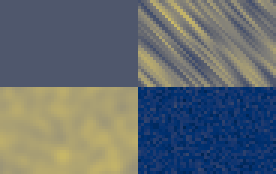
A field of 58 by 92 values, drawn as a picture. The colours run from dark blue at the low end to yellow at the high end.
The table splits into 2 rows of 2 panels. Panel 1,1: low, flat. Panel 1,2: middling, slanting down to the right, strong in contrast. Panel 2,1: high, blotchy, faint in contrast. Panel 2,2: very low, fine-grained, faint in contrast.
